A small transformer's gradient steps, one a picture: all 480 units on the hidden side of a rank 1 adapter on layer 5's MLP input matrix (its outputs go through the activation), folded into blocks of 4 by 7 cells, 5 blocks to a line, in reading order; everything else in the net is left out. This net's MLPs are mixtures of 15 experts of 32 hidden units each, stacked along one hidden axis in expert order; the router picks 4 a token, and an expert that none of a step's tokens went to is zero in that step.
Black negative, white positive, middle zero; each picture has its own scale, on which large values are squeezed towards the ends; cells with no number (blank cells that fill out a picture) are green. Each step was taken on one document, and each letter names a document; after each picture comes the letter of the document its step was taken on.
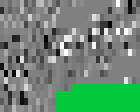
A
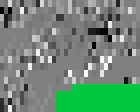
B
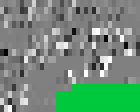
B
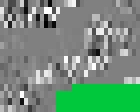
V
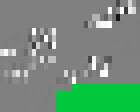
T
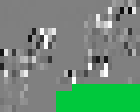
T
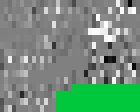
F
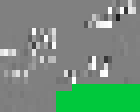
T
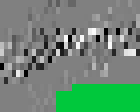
A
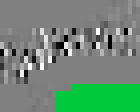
A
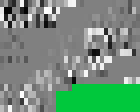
V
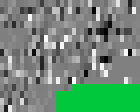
B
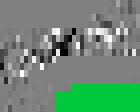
A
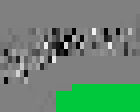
A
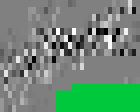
A
